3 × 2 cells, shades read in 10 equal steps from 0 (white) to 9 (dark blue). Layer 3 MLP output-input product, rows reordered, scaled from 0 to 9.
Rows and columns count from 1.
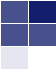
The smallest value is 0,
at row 3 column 2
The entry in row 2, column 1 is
7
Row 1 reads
7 9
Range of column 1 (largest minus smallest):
6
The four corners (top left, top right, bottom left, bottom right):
7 9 1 0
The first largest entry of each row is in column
2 1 1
